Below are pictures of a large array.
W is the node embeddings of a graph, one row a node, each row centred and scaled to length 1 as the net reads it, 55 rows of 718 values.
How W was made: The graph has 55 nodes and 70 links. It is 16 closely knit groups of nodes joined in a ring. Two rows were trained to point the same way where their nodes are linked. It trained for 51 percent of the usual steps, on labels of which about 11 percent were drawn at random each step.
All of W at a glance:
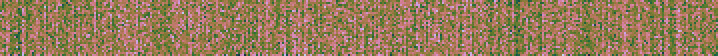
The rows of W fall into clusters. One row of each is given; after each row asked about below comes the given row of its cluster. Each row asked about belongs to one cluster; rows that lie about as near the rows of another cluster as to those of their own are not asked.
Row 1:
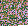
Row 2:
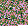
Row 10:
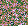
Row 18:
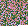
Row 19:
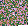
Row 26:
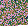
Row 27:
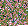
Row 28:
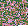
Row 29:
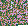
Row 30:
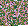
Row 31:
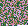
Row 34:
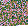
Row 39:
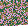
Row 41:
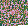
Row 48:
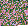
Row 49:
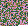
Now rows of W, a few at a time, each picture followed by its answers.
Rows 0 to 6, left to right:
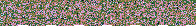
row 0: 31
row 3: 18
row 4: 1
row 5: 19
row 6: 26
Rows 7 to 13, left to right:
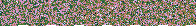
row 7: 29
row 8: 39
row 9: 30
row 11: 41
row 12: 10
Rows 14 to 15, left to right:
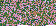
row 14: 31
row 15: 49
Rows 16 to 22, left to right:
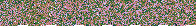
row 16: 26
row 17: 1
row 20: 48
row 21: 10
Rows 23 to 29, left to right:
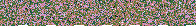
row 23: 19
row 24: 10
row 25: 41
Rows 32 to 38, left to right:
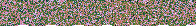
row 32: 18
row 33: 39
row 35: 28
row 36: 41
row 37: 34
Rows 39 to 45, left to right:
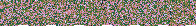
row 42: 49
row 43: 2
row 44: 30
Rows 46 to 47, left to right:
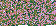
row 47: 29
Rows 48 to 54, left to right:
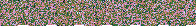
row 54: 30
